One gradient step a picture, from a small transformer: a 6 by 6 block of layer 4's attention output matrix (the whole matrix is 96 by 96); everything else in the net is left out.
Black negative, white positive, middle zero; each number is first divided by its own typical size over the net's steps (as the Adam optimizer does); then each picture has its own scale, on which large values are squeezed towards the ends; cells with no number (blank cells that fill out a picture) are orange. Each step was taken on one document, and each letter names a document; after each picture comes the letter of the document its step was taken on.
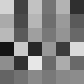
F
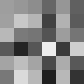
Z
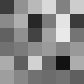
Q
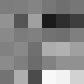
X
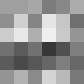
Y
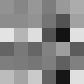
Y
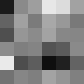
Q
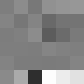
X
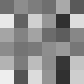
Y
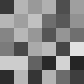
Z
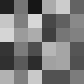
Y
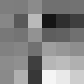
X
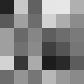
Q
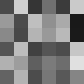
F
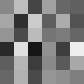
F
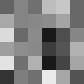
Q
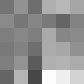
X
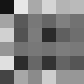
Q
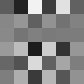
F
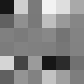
Q
